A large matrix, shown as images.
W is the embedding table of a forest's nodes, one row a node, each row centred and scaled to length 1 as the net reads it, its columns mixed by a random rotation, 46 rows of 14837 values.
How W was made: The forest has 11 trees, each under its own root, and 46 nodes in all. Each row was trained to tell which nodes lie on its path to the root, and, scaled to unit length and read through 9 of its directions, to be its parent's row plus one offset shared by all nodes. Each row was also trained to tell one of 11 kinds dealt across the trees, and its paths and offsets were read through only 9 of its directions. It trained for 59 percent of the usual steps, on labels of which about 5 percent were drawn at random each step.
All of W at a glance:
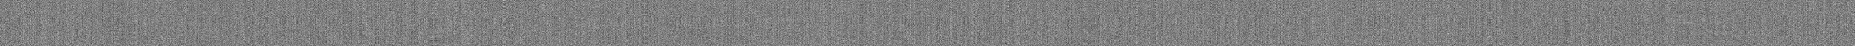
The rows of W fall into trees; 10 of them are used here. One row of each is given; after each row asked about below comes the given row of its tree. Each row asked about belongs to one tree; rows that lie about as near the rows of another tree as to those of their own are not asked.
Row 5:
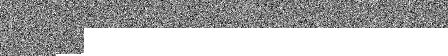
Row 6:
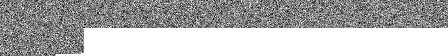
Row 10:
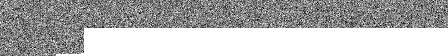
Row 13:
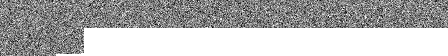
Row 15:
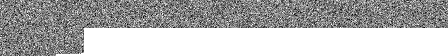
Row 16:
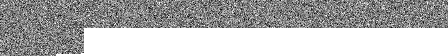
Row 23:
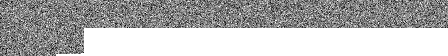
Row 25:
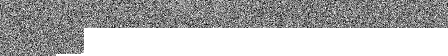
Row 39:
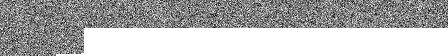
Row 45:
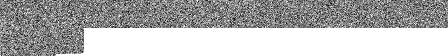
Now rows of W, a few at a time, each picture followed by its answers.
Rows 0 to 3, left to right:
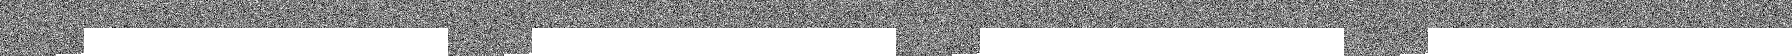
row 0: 6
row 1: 10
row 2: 23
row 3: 25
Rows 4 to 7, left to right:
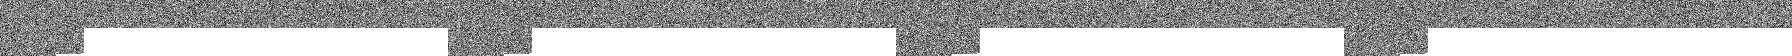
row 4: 5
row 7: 5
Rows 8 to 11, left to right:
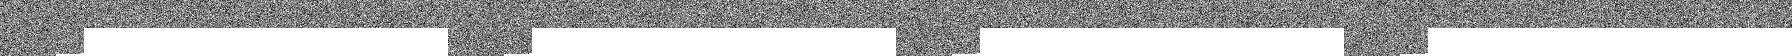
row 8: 10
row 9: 15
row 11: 23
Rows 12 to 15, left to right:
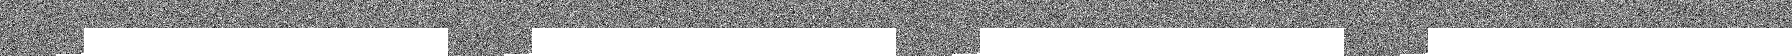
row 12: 39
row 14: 25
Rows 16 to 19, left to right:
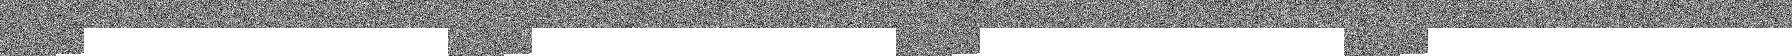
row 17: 5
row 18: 23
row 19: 45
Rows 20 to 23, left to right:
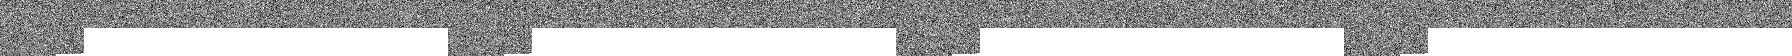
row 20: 23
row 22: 45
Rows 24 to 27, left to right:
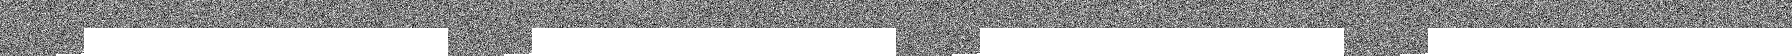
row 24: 16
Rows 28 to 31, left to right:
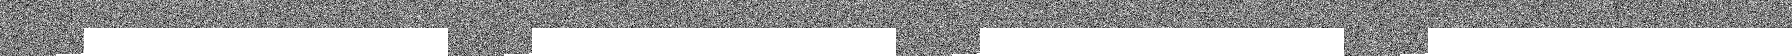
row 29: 13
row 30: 16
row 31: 5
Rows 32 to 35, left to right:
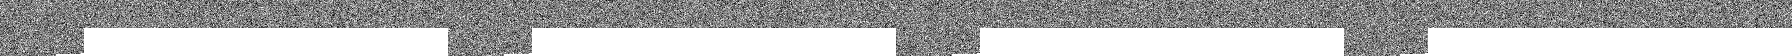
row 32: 39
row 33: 5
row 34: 23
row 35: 16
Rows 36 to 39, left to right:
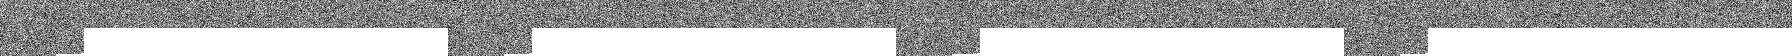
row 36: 13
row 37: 39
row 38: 15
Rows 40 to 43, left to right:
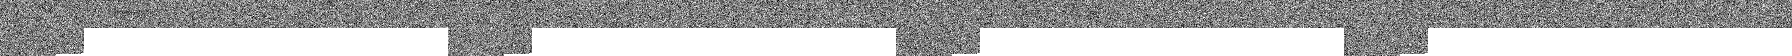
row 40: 45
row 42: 15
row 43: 39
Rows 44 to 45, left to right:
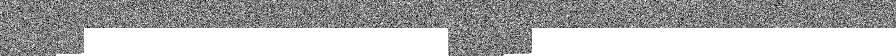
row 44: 10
